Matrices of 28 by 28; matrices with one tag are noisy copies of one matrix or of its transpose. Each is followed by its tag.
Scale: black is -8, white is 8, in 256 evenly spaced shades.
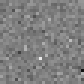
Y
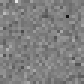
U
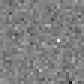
Y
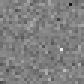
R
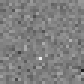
Y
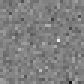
Y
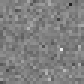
R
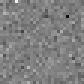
U
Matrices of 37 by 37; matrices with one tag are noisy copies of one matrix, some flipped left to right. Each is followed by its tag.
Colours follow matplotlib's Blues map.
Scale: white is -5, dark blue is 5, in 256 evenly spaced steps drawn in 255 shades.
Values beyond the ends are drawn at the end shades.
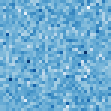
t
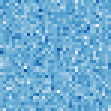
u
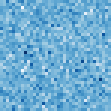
t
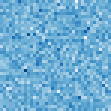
u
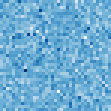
u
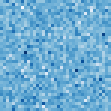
t
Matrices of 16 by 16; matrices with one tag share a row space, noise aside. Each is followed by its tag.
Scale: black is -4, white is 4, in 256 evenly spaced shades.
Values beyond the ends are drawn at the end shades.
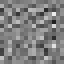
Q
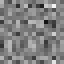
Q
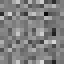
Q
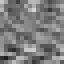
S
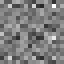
Q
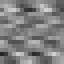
S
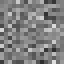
Q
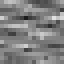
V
